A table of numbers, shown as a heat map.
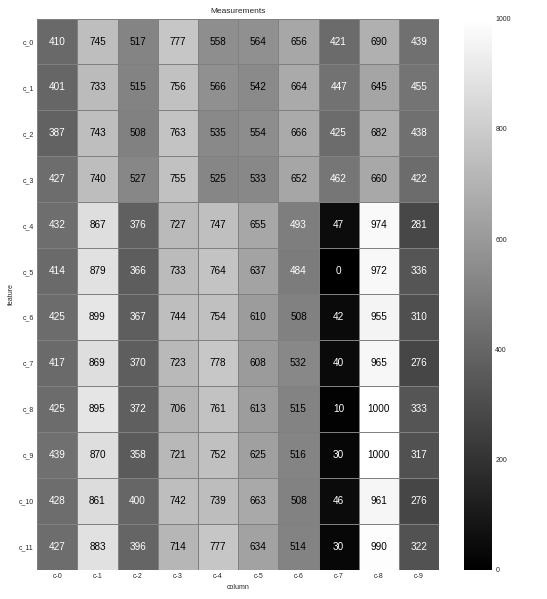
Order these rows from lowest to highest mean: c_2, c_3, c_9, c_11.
c_9, c_11, c_2, c_3
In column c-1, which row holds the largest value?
c_6
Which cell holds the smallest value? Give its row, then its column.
c_5, c-7
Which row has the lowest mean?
c_7
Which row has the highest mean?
c_0
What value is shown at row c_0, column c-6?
656
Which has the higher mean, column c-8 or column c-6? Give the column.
c-8
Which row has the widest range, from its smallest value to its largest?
c_8
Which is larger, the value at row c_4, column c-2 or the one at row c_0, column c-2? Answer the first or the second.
the second
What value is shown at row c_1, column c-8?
645
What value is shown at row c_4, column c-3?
727
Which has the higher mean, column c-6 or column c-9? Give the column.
c-6
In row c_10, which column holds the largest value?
c-8
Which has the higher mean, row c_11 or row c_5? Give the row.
c_11
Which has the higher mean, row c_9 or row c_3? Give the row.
c_3
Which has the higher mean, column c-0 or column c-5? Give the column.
c-5
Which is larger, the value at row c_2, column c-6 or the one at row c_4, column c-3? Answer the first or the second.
the second
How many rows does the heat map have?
12
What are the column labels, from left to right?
c-0, c-1, c-2, c-3, c-4, c-5, c-6, c-7, c-8, c-9
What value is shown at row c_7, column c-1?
869
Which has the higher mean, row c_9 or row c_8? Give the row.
c_8
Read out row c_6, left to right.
425 899 367 744 754 610 508 42 955 310
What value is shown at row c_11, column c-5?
634
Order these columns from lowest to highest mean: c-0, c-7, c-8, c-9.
c-7, c-9, c-0, c-8
